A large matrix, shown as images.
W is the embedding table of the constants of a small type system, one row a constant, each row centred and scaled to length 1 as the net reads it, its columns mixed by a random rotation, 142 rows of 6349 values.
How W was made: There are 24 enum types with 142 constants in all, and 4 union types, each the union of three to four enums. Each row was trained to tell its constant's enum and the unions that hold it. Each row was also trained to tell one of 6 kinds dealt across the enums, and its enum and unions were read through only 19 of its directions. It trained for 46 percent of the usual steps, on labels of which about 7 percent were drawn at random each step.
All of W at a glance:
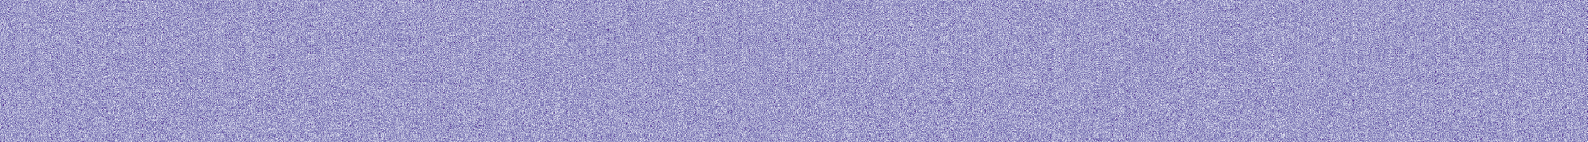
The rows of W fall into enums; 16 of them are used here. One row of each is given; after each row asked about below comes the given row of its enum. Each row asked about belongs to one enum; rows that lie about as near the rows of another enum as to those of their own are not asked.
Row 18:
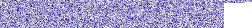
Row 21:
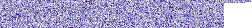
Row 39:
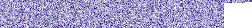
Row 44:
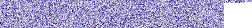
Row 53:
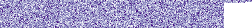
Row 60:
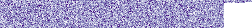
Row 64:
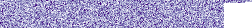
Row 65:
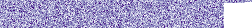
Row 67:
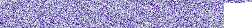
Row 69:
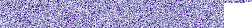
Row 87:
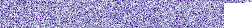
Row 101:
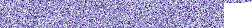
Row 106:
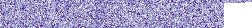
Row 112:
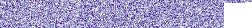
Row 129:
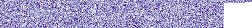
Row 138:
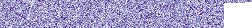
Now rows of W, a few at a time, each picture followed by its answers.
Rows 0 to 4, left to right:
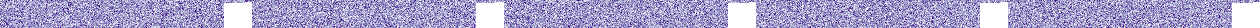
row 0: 39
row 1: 129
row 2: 129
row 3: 44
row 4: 21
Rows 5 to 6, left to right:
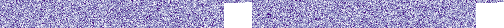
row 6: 60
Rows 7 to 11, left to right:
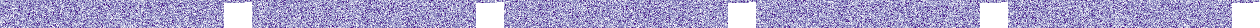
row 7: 53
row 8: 101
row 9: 69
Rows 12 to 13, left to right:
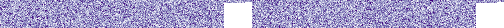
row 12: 53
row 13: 87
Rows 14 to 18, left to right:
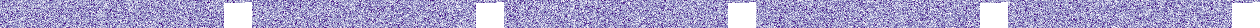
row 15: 69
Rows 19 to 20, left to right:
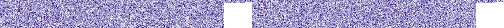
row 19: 53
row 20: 44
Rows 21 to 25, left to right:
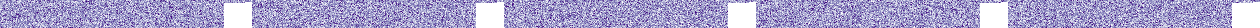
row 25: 39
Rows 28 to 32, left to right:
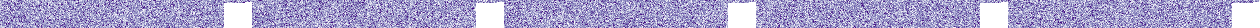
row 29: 60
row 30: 44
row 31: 39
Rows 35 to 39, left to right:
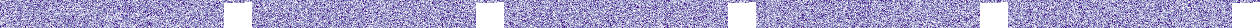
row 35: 69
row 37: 39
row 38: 106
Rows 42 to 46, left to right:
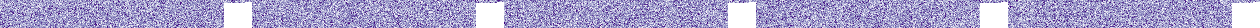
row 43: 138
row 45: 60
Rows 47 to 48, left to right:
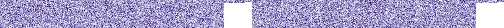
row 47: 60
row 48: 129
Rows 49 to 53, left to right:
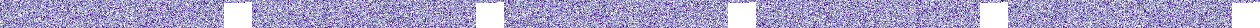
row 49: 53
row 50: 64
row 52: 39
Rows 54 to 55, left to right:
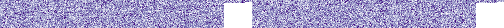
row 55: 106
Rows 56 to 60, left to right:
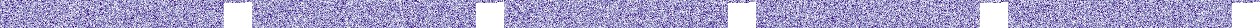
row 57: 21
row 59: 129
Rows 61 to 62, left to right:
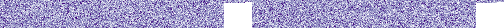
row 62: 18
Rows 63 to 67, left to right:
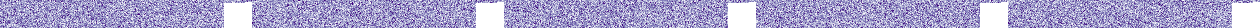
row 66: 53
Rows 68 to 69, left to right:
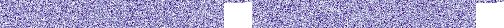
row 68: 44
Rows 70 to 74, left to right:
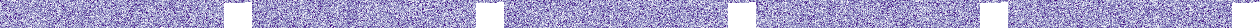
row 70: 44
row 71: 106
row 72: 21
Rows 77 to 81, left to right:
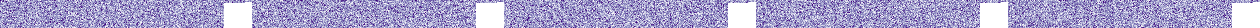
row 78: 21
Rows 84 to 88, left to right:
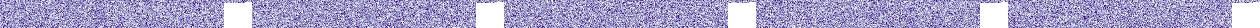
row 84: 106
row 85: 112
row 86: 65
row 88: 129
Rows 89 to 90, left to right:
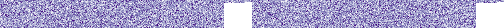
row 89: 44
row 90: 138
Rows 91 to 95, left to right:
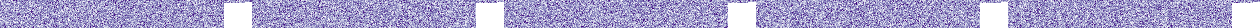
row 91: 138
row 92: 60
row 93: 64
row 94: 64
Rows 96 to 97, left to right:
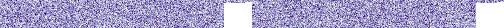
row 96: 18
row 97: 60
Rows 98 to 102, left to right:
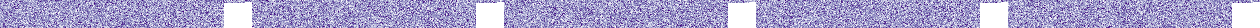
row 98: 138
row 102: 101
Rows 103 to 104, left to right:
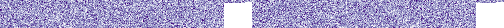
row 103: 87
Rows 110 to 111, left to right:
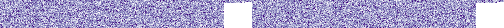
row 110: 21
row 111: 21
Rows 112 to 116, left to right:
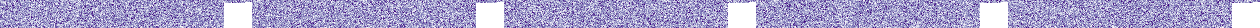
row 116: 138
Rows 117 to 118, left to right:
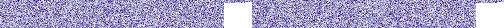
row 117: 65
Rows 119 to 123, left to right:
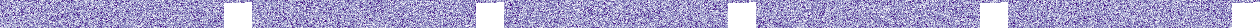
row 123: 129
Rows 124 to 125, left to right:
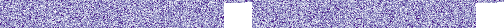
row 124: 39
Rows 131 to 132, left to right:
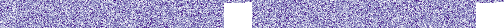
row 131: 53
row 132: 101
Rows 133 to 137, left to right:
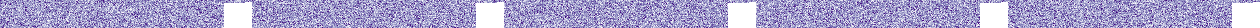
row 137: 65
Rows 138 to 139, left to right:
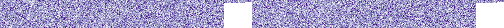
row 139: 138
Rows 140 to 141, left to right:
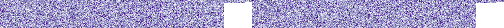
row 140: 64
